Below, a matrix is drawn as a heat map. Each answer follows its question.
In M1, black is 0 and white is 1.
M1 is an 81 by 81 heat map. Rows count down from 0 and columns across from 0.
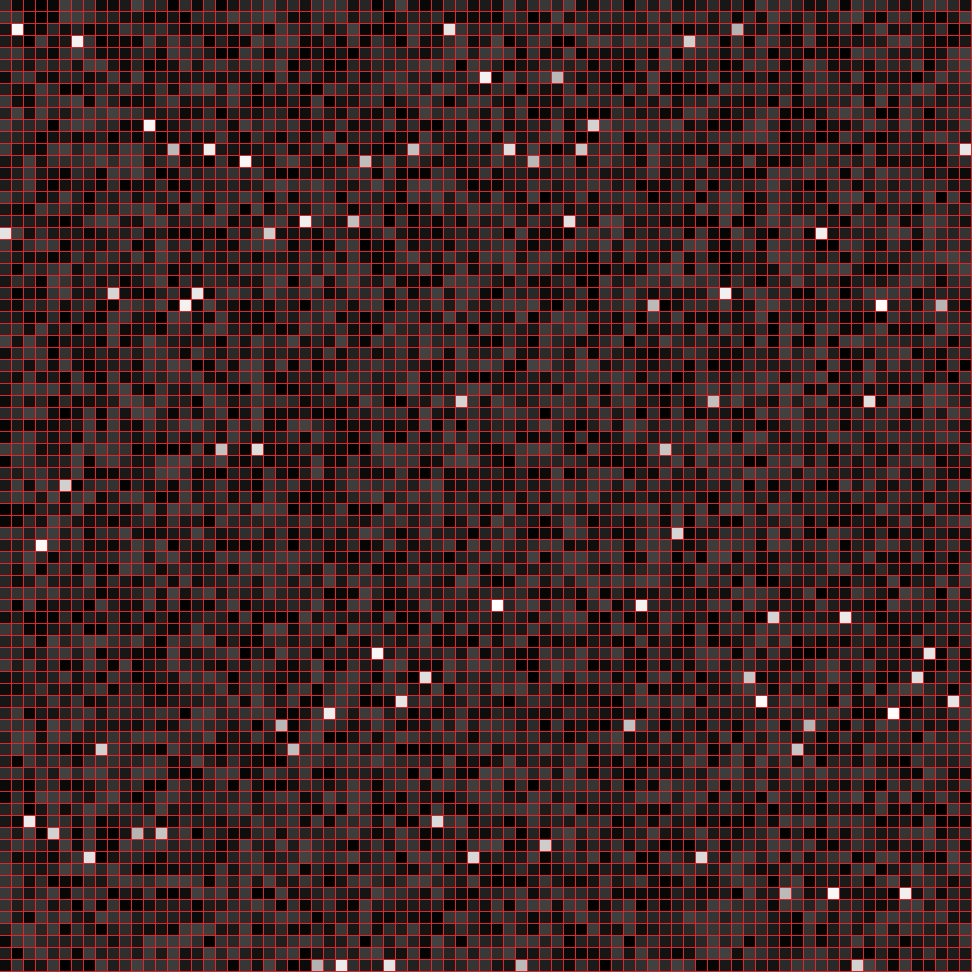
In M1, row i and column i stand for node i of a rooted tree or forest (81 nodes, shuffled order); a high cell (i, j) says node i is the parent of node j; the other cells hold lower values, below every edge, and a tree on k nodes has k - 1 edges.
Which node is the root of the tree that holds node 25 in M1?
19
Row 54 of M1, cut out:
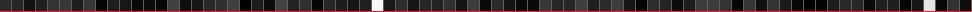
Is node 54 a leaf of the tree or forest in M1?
no
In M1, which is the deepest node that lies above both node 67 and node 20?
13
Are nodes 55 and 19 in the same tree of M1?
yes
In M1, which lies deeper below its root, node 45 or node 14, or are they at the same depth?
the same depth
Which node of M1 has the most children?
12
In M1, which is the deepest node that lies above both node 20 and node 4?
69
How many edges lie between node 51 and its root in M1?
0
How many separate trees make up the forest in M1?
4
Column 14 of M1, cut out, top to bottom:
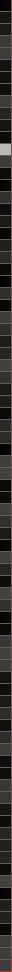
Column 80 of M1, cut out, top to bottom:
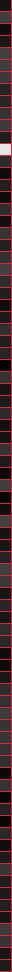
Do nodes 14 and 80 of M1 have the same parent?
yes
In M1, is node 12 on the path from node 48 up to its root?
yes
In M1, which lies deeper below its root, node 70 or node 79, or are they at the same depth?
node 79
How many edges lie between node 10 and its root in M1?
0
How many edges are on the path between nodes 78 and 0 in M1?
7
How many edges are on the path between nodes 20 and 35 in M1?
4
